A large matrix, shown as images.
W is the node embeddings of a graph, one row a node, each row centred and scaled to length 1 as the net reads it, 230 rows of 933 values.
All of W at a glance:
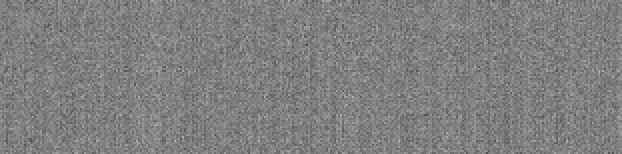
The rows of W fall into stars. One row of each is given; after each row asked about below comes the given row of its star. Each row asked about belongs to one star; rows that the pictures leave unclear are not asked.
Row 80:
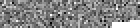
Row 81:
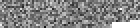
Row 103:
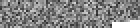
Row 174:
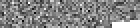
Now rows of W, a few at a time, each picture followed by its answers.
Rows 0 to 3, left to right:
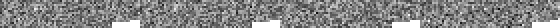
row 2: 81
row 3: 174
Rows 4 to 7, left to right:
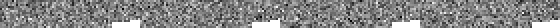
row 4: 81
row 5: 81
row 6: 81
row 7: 103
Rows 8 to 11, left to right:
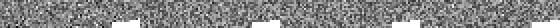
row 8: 174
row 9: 81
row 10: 81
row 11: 80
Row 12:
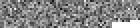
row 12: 80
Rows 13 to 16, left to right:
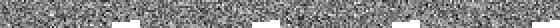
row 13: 80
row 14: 174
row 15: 80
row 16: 81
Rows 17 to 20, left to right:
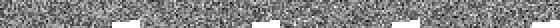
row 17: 174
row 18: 81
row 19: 174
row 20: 80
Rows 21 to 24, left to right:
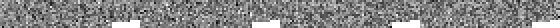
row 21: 80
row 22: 103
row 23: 174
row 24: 81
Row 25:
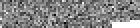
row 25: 174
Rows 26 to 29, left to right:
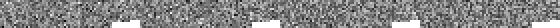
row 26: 80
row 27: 103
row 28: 80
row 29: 103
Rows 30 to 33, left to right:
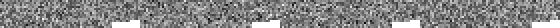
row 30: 103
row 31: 81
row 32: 103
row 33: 80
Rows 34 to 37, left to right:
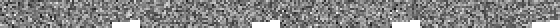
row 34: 81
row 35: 103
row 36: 103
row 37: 174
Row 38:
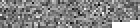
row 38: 103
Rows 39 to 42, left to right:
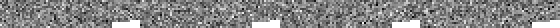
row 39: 81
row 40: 103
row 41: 103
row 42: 174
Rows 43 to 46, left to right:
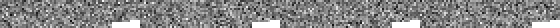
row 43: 81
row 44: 103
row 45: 103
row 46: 103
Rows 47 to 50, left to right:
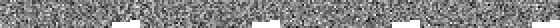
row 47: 81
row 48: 81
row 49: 174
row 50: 80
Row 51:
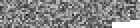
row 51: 174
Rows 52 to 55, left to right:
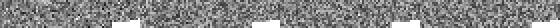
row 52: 174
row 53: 80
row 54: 80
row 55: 80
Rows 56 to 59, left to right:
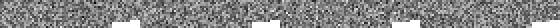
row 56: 80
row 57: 81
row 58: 103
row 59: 103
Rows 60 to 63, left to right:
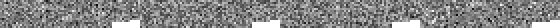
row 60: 103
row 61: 174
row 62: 103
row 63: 81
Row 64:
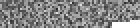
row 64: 81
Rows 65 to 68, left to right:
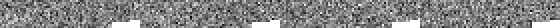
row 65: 81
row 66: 81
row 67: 174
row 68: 174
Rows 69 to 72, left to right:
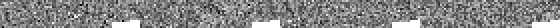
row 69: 80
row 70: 103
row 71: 174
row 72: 81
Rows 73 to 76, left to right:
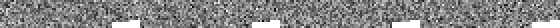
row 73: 81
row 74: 80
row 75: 81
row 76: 80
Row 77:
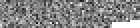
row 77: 81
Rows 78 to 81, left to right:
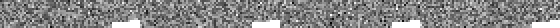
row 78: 80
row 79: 80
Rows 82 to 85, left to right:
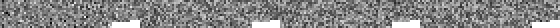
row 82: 80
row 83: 103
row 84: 103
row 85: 103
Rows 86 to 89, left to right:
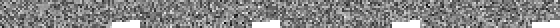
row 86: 80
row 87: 103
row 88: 103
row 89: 81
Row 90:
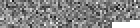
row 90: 81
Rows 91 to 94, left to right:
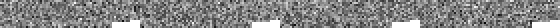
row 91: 80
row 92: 80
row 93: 80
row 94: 174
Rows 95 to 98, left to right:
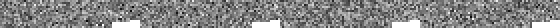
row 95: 174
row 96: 81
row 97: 80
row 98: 81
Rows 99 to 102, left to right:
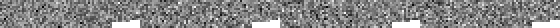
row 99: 81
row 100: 174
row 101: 81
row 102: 81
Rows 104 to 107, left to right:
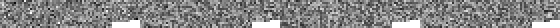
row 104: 103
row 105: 174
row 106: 174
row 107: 81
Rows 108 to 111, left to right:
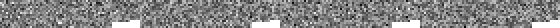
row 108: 103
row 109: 80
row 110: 80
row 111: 174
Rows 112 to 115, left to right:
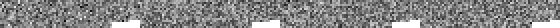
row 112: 80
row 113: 103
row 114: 81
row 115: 80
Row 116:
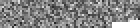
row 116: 80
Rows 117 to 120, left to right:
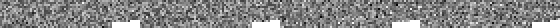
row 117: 174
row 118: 80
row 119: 103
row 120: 81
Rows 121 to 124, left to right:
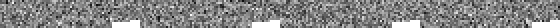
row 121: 103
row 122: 80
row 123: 174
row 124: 80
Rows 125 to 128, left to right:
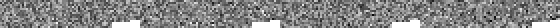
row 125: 81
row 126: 81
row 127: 80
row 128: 81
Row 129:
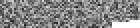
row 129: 103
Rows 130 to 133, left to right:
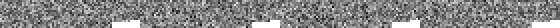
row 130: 103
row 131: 81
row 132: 80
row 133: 80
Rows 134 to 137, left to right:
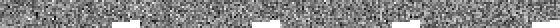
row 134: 81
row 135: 103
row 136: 81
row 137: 174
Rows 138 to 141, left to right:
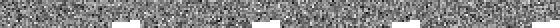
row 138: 80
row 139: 174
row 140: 80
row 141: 174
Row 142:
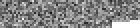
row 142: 174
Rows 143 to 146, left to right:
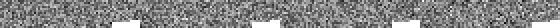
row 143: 174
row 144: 103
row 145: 103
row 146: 103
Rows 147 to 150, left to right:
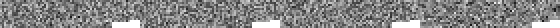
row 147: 80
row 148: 174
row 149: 81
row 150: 80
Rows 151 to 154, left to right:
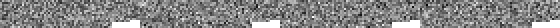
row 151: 103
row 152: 103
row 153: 174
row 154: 81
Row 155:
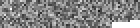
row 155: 80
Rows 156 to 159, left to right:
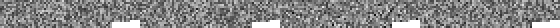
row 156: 81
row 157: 81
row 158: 103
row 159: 81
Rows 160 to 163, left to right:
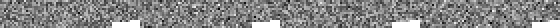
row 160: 103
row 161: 174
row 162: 174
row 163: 103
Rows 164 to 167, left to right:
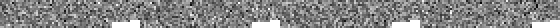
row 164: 80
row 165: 80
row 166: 80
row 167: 103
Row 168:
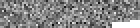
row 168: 103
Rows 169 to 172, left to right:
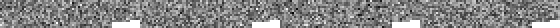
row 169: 81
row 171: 174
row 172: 81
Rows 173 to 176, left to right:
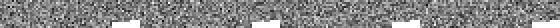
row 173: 81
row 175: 174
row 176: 174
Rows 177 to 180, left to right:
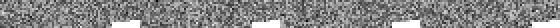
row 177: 103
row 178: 81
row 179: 81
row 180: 103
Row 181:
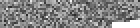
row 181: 81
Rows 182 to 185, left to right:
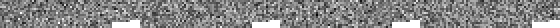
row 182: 103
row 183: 103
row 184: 81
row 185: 103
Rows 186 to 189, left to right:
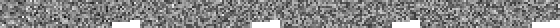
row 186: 81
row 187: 80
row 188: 174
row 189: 103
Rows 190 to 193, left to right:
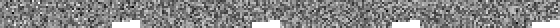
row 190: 174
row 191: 81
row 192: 81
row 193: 103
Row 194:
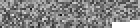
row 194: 103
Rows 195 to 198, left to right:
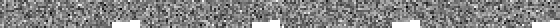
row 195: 174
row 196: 81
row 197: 103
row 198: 174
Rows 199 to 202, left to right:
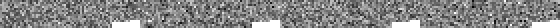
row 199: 103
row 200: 174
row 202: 80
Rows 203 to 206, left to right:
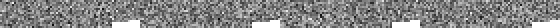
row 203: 103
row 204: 81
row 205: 81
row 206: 103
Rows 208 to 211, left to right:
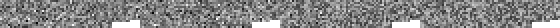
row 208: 81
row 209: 174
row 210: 81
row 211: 81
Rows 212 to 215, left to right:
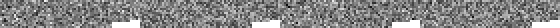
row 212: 81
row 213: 103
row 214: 81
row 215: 174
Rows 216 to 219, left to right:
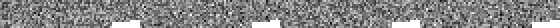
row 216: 174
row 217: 80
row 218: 80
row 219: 174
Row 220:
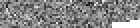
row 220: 81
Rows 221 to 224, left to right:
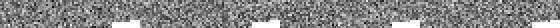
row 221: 80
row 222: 80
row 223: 103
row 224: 80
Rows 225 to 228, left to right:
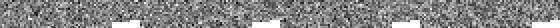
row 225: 81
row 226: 103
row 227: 81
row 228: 80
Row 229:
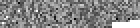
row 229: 81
